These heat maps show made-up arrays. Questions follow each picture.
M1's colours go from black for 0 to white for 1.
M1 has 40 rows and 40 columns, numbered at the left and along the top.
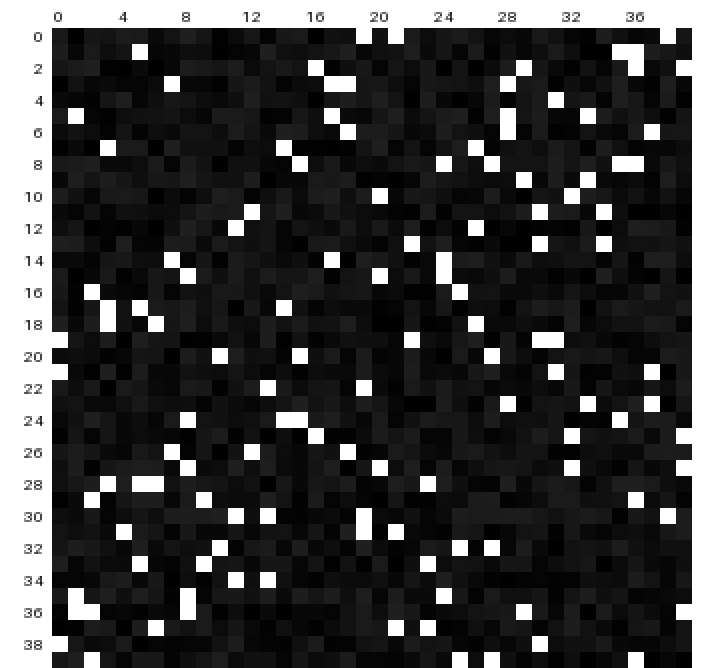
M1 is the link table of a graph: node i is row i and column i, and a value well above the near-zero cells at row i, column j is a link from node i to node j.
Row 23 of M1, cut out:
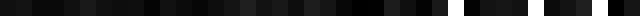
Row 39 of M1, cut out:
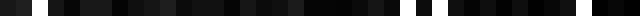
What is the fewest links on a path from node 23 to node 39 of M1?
5
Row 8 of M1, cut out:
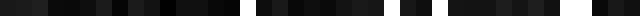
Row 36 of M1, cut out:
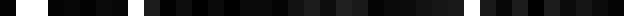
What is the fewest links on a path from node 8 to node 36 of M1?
1
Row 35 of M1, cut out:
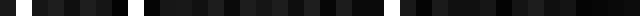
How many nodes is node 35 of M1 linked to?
3
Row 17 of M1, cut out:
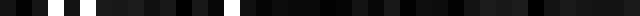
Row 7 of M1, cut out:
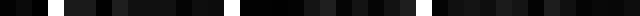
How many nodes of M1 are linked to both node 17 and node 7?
2
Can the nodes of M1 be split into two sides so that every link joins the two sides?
no
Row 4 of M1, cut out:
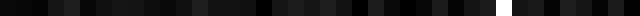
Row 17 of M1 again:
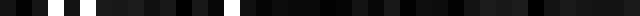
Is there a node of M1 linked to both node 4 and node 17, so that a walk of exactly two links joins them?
no
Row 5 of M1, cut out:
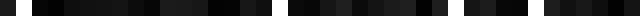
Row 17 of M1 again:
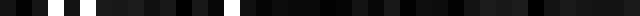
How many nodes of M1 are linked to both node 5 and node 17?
0
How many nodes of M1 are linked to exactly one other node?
1
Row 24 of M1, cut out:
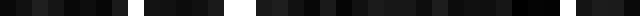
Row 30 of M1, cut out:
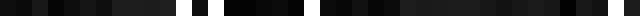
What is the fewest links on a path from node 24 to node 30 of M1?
6
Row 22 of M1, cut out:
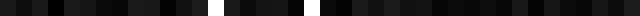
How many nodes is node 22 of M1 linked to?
2
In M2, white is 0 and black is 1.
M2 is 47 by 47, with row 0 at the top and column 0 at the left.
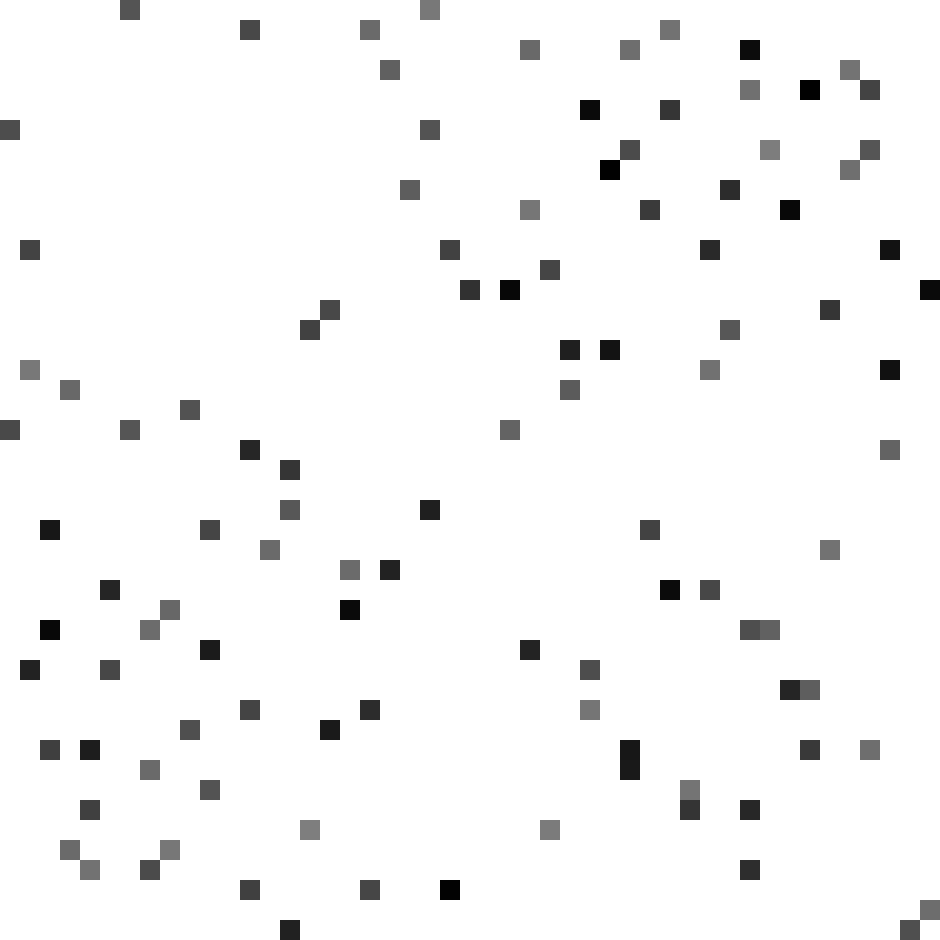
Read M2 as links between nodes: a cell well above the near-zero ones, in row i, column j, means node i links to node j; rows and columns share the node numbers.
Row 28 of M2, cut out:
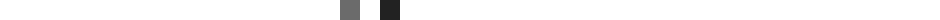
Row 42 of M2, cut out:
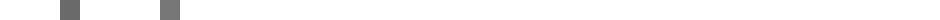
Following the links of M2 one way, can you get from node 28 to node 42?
yes
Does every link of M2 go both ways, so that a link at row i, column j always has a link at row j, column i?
yes
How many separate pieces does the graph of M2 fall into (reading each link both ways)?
7
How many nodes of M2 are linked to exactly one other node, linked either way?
4
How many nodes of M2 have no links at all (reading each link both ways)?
2
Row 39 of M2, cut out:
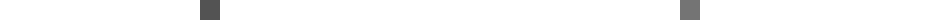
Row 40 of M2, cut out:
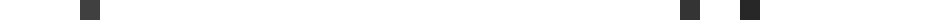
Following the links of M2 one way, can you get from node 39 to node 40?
yes
